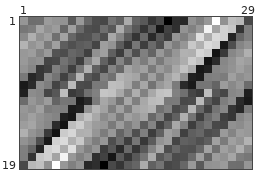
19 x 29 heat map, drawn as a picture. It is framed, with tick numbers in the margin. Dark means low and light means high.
Grain: diagonal, up to the right. Histogram: bell-shaped. Symmetry: a half turn. Slope: none.
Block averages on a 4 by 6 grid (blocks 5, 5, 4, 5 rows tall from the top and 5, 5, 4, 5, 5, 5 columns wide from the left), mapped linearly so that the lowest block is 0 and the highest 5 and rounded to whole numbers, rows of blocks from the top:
4 1 2 0 5 4 / 1 2 4 5 2 3 / 4 2 4 4 2 1 / 4 5 0 2 1 4
